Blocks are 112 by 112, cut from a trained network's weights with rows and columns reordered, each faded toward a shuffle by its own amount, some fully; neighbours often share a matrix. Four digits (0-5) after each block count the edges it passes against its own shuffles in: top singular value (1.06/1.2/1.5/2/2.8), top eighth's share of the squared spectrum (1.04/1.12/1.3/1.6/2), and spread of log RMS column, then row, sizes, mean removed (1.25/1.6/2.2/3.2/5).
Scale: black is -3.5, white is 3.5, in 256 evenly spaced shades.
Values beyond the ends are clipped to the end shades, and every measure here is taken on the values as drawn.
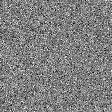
1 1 0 0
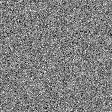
0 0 0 0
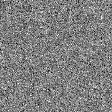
2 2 1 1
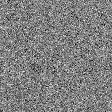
0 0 0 0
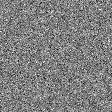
0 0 0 0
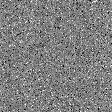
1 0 0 0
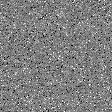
0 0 0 0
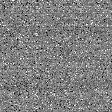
2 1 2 0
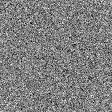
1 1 0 0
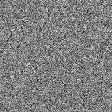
2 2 0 0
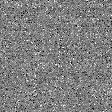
1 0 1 0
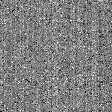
3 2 0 2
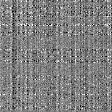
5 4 2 4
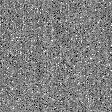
2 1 0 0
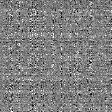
3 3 4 1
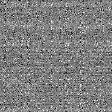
3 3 3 0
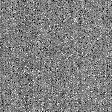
2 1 0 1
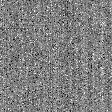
3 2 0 1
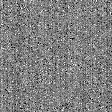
3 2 0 1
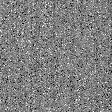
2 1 0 0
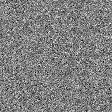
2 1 0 0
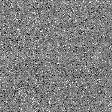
1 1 1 0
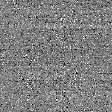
2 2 2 0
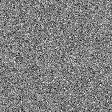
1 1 0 0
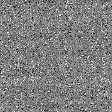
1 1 2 0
